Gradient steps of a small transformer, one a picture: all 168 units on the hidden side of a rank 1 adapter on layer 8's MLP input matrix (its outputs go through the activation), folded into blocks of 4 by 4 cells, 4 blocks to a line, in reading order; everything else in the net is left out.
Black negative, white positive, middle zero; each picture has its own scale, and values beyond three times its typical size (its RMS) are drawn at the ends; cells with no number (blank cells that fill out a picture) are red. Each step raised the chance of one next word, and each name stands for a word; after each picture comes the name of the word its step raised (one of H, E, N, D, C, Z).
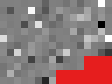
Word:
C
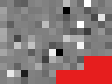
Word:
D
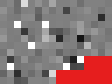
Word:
D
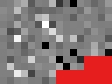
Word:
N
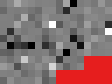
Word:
C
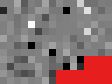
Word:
D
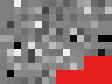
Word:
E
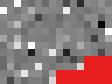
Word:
D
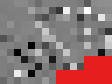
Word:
D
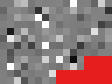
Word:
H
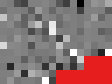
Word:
N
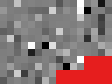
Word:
N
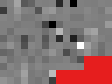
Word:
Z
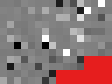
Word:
H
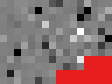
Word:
Z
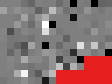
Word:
N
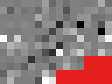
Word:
C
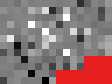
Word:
H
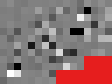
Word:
E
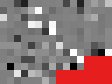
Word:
N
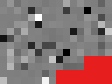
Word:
C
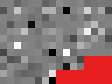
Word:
E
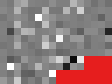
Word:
H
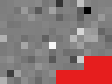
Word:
Z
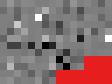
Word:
C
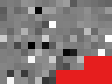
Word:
C
